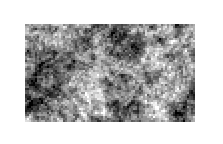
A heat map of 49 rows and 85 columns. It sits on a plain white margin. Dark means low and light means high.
Neither half mirrors the other. The field is mottled with small blotches. No row or column stands out.
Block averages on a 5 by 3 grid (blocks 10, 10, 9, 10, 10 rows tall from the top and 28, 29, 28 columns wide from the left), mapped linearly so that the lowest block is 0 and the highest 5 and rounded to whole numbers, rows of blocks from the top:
504 / 125 / 055 / 055 / 223
